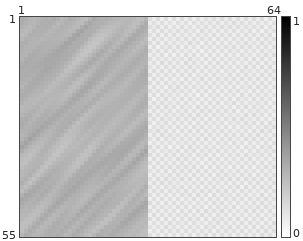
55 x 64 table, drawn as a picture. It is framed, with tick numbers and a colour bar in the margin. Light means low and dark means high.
It is made of 1 by 2 panels. Panel 1,1: low, slanting up to the right, faint in contrast. Panel 1,2: very low, checkered, faint in contrast.
